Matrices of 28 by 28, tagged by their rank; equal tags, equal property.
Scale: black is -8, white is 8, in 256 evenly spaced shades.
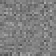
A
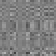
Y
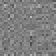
A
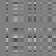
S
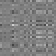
Y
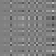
S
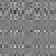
Y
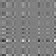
S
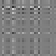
S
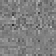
A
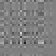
Y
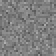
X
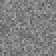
X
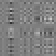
Y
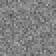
X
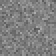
X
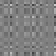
S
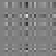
S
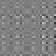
Y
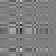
S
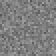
X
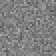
X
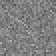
X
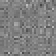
A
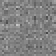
A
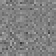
A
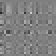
Y
